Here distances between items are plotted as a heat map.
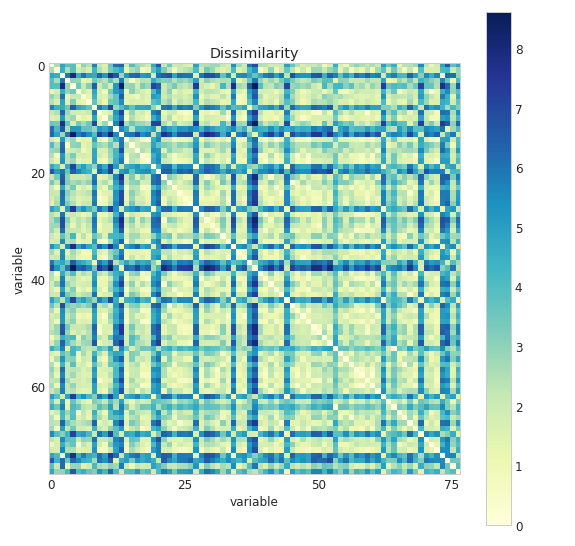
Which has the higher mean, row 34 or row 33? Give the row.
34
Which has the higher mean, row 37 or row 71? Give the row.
37
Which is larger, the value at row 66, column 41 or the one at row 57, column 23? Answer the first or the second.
the first
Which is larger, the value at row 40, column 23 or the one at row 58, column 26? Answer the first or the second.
the second
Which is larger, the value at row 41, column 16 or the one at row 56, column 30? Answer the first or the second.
the second
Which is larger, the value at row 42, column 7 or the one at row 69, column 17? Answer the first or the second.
the second
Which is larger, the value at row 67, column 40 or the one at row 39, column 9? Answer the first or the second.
the second
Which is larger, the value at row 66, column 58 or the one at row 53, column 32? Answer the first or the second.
the second
